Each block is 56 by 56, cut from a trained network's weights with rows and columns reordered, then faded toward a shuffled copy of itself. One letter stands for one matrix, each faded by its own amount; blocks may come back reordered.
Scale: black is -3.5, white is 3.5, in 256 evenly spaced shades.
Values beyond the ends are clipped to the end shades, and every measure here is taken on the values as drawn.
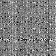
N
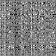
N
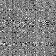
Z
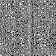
Z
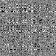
Z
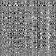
N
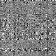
Z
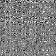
Z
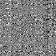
Z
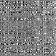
N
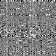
Z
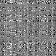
N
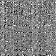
Z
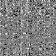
Z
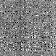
Z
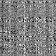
N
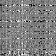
N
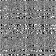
N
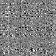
Z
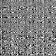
N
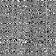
Z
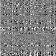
N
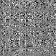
Z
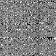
Z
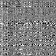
N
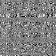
Z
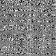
Z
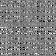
N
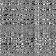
N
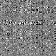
Z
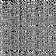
N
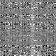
N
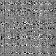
N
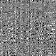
Z
